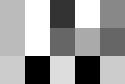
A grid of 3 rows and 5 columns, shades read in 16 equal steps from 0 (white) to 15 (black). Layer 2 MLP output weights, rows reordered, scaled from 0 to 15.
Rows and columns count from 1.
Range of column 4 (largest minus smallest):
15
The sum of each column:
11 15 23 20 19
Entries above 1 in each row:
3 4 5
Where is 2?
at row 3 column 3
